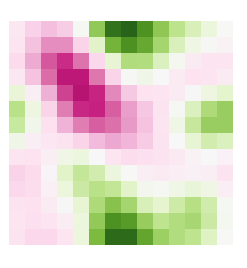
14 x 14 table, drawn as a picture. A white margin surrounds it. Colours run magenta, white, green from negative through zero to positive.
The histogram is bell-shaped. The top middle is the roughest part. The bottom left is the calmest part. There are no lone odd cells.
